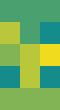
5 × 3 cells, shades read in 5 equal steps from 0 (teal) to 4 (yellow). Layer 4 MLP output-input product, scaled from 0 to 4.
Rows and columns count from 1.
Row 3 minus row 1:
1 2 3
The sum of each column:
8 10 7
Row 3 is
2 3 4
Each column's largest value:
3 3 4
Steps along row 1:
same same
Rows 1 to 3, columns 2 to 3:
1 1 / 1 0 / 3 4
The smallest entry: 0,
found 3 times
